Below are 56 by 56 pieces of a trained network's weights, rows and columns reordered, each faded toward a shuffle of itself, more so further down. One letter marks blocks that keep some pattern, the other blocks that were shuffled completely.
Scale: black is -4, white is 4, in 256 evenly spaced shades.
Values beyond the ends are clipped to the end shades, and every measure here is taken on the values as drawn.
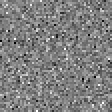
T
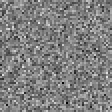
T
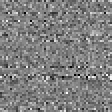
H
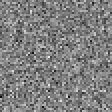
T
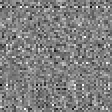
H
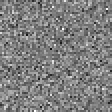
T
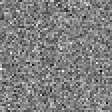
T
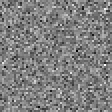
T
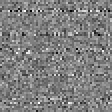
H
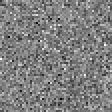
T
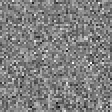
H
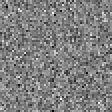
H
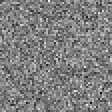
T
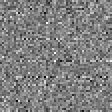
H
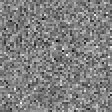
T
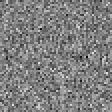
H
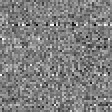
H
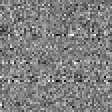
H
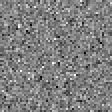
T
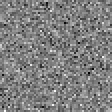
T
